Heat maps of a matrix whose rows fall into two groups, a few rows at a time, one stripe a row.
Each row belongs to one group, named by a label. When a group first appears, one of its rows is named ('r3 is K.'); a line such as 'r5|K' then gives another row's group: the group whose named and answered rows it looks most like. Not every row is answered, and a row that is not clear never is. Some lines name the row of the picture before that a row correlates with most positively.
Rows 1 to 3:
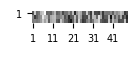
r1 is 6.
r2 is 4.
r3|4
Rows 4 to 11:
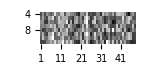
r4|4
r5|6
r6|6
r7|4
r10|6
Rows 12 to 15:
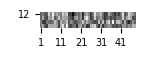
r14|4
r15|6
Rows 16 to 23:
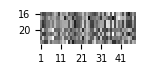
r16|4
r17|4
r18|4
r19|4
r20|6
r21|4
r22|6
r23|6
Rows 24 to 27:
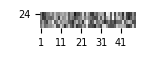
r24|4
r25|4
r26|6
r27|4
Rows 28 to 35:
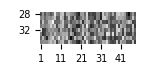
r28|4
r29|4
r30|6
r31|4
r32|4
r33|4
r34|6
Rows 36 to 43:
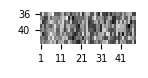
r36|6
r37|6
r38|4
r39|4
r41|4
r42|6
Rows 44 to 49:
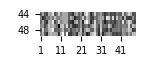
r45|4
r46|6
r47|6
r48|6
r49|6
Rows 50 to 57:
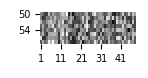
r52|4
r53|6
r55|6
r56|4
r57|6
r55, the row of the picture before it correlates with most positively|49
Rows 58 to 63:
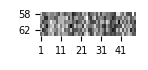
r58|4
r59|6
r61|6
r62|4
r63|6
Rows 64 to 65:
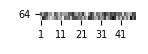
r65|4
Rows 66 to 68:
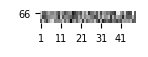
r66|4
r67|4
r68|6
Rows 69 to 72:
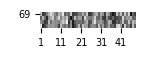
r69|4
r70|6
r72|4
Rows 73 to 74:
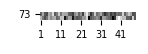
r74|4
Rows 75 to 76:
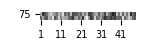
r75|4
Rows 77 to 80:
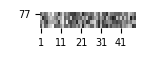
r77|6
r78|4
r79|6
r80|6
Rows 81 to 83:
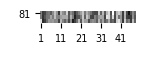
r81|4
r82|4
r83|4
